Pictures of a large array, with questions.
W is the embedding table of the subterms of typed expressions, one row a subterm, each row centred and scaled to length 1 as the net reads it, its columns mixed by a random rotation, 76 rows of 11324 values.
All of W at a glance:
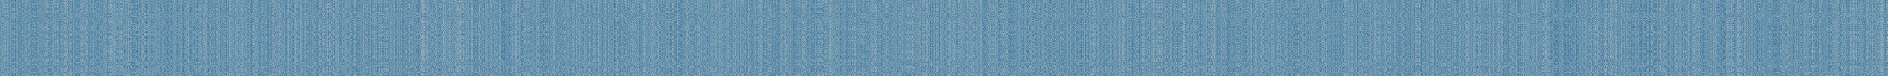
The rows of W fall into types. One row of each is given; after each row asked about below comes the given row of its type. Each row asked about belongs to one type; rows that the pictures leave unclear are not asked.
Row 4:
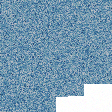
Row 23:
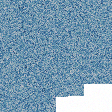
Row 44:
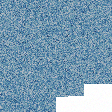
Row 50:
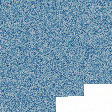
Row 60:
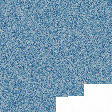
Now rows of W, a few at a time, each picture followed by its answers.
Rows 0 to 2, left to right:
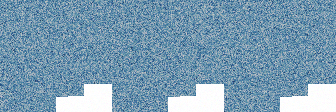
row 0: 60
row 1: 50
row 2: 44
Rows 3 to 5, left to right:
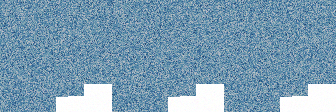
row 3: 60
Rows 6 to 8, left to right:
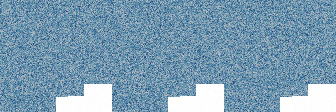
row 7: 4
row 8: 44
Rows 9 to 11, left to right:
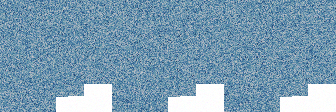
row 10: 44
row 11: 4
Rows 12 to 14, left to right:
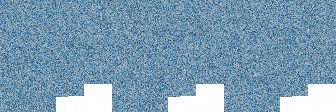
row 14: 23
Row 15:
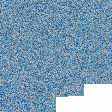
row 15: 4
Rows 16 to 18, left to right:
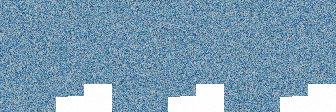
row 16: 23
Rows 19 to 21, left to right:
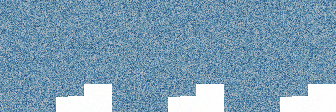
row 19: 50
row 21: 50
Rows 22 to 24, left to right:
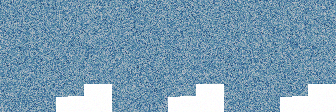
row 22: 50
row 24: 50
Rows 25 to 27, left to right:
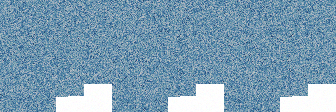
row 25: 23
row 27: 44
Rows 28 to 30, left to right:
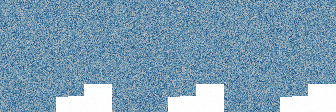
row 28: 60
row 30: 44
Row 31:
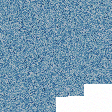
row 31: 23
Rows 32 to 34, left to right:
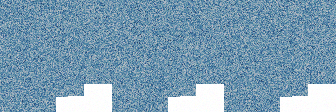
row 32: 50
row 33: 44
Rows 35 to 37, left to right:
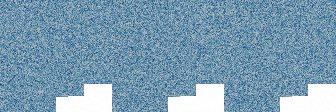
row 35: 44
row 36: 50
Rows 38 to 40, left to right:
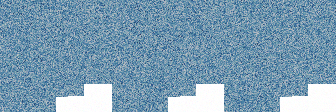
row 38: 50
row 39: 44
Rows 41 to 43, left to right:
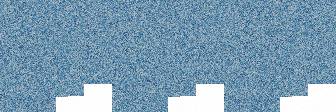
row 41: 23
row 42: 60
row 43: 44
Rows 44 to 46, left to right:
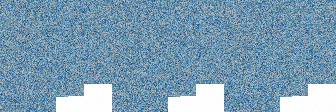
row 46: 4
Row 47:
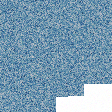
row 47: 50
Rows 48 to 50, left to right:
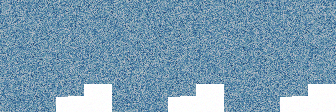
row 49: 4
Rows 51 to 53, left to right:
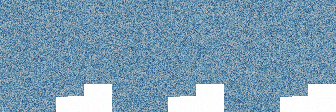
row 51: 50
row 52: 50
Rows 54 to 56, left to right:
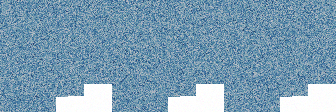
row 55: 44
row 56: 23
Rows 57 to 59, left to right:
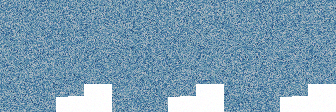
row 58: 50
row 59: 4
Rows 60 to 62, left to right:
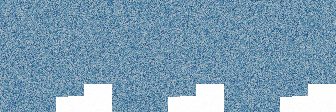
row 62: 44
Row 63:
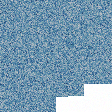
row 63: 50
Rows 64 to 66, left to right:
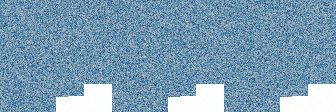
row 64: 60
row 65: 50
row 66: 50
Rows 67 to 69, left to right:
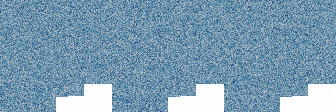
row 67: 4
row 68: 44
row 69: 44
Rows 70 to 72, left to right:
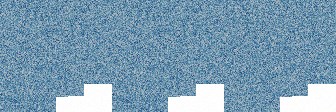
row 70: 44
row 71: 44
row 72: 23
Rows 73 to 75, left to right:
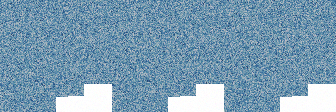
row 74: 60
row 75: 60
